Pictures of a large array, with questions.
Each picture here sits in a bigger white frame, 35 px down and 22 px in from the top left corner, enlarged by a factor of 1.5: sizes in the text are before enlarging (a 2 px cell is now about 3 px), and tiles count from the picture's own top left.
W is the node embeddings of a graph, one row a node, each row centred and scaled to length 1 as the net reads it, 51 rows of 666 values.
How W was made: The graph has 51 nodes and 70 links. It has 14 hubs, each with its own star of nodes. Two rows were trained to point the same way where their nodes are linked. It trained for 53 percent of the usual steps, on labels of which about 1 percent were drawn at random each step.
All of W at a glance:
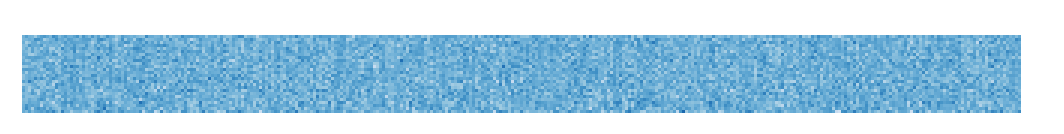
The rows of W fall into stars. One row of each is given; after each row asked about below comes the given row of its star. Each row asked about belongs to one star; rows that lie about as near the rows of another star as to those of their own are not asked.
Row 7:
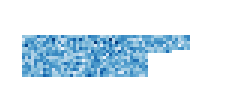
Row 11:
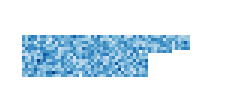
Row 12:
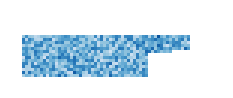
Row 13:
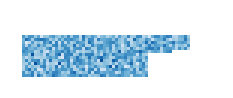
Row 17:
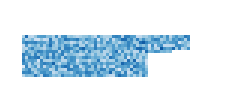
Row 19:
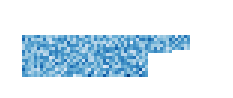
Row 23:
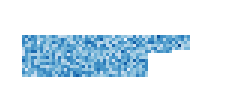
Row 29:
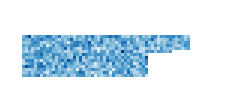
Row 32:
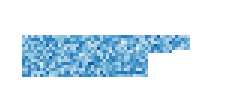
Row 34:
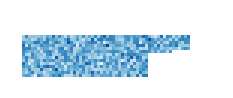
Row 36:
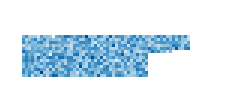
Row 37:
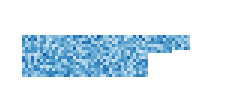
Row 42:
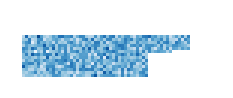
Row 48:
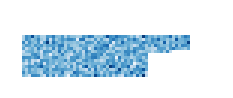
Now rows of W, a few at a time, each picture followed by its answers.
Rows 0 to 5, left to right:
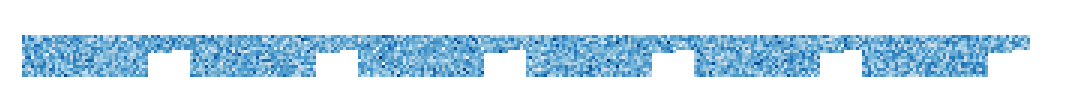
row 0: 12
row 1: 13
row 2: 11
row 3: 48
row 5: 32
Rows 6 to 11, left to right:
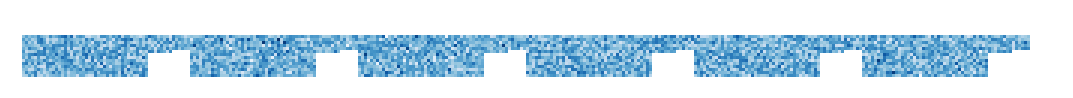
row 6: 42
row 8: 11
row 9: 23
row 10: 36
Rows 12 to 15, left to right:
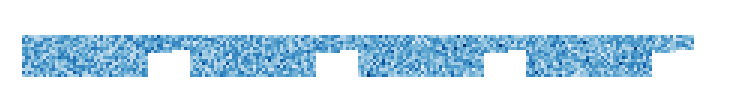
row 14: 11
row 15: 32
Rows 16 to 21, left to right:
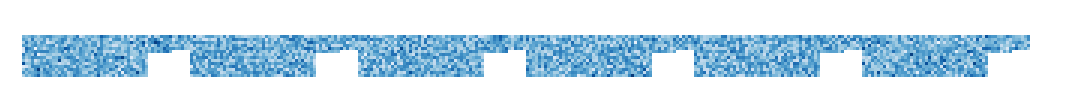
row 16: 23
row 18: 37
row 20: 34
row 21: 13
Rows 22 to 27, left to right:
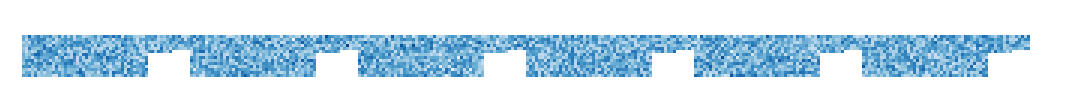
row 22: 29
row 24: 17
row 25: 13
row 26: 29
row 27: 12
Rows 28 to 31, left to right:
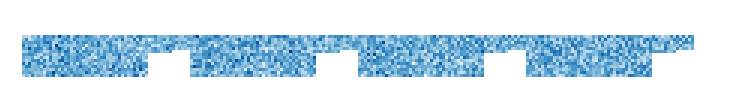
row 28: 13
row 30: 19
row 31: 19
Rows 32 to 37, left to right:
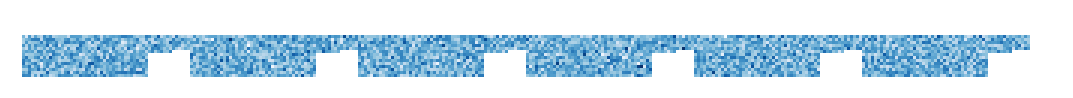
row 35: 23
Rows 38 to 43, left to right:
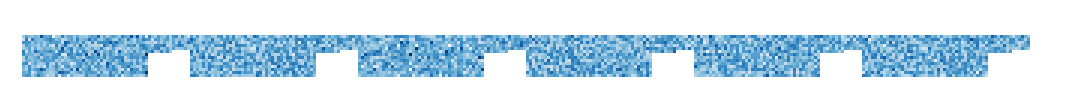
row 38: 32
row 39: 34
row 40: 42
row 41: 37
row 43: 34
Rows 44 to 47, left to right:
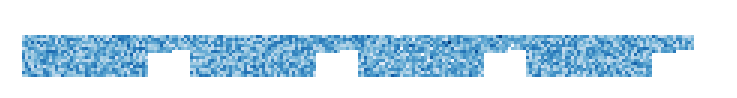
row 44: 7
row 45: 48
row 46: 48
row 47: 11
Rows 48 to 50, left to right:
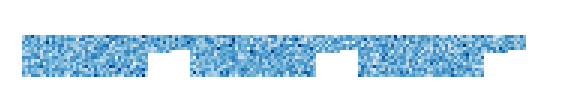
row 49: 42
